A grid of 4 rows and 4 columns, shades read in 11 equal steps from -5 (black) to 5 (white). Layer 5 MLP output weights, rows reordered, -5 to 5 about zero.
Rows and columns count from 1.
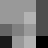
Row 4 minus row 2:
-5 0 0 -3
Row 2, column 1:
1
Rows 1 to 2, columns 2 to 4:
1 1 -2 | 1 2 -2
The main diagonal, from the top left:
1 1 1 -5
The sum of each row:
1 2 -2 -6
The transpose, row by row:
1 1 -1 -4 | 1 1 0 1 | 1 2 1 2 | -2 -2 -2 -5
